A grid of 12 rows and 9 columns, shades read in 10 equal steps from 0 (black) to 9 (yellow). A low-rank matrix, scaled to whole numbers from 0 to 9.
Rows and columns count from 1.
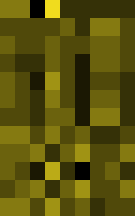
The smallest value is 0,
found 2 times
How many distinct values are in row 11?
5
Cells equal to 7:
1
